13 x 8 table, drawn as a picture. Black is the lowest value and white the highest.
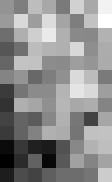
Slope: up to the top right. Calmest part: centre. Mirror symmetry: none. Ninth with the lowest average: bottom left.
